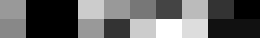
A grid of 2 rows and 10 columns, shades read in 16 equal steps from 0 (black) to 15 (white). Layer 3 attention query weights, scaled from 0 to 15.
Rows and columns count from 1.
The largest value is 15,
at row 2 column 7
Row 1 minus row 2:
1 0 0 3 6 -5 -11 -2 2 -1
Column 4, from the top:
12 9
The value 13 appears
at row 2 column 8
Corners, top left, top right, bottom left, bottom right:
9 0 8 1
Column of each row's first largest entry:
4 7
